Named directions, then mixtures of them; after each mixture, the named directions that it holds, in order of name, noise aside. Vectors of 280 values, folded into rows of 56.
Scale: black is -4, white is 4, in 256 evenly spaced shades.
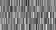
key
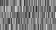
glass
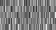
glass, key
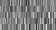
key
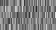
glass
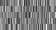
glass, key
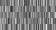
glass, key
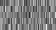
glass, key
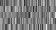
glass, key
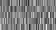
key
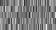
glass, key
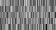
glass, key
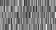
glass, key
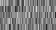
glass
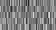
key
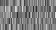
glass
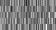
glass, key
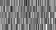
glass, key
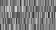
glass, key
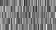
glass, key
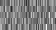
glass, key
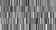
key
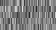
glass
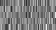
glass, key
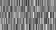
key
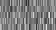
key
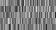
glass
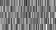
glass, key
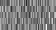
glass, key
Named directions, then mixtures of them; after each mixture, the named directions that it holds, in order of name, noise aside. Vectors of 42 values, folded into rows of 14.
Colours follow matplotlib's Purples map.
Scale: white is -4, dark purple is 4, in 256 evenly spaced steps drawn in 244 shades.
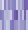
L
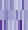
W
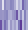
L, W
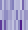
W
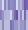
L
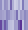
W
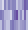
L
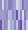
L, W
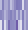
W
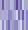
L, W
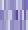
L, W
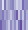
L, W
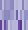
W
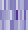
L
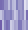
L, W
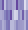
L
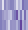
L, W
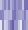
L, W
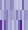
W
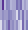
L, W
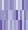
L, W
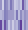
W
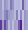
W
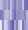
L, W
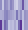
W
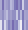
W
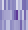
L, W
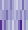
W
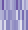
L, W
